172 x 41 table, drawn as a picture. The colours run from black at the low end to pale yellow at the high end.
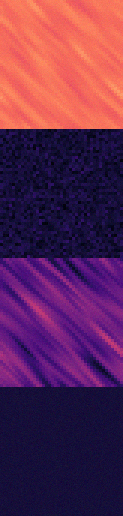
The table splits into 4 rows of 1 panel. Panel 1,1: high, slanting down to the right, faint in contrast. Panel 2,1: very low, fine-grained, faint in contrast. Panel 3,1: low, slanting down to the right. Panel 4,1: very low, flat.
